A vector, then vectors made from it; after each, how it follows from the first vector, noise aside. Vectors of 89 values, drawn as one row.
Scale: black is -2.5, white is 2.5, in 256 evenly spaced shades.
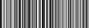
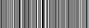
partly zeroed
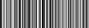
copied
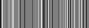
partly zeroed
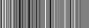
partly zeroed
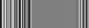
partly zeroed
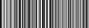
copied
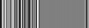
partly zeroed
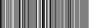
partly zeroed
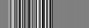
partly zeroed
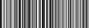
copied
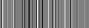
partly zeroed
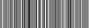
partly zeroed
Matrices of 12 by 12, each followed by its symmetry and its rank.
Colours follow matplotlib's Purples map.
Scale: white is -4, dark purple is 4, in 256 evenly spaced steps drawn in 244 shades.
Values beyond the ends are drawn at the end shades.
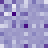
symmetric, rank two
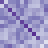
symmetric, full rank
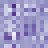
neither, rank two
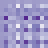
antisymmetric, rank two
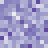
symmetric, full rank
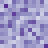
symmetric, full rank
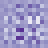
antisymmetric, rank two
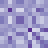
symmetric, rank two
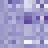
neither, rank two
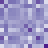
symmetric, rank two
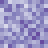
symmetric, full rank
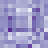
antisymmetric, rank two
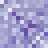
symmetric, full rank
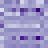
neither, rank two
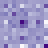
symmetric, rank two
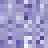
neither, rank two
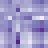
antisymmetric, rank two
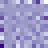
antisymmetric, rank two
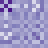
symmetric, rank two
